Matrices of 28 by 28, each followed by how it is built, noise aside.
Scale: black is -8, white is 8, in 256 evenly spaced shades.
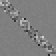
banded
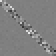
banded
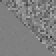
upper triangular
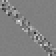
banded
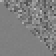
upper triangular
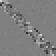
banded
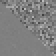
upper triangular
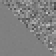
upper triangular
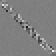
banded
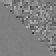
upper triangular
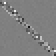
banded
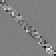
banded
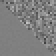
upper triangular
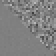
upper triangular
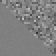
upper triangular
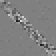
banded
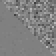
upper triangular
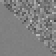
upper triangular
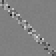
banded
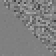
upper triangular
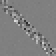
banded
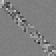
banded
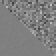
upper triangular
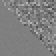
upper triangular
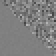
upper triangular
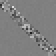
banded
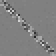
banded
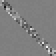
banded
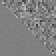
upper triangular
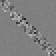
banded
